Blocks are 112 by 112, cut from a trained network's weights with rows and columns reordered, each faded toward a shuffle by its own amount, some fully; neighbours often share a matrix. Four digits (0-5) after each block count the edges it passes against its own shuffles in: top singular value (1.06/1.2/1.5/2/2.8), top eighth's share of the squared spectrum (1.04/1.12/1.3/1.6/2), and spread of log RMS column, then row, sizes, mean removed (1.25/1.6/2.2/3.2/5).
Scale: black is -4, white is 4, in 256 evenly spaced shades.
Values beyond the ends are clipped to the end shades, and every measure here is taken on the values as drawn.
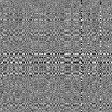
5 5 2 4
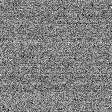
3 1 0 0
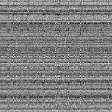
5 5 2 4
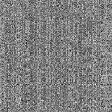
4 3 2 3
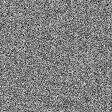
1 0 0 0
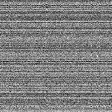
5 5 1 4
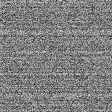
3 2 0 1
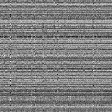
5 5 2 5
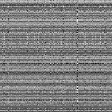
5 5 2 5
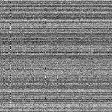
5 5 2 4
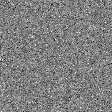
2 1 0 0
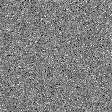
1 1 0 0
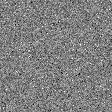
1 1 0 0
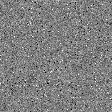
2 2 0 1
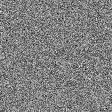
0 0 0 0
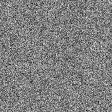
0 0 0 0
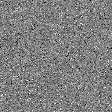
2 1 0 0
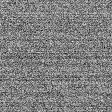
3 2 0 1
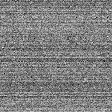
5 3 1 2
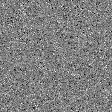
1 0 0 0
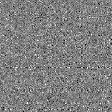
4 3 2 2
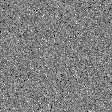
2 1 0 0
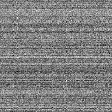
5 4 1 3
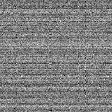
5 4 1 3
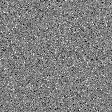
2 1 0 0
